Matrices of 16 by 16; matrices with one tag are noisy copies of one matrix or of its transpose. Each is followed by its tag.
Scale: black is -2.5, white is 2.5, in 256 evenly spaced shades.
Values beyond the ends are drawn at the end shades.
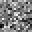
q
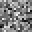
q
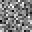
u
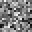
q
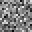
u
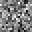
q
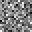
u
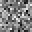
q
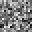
q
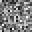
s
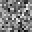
q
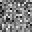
s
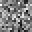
q
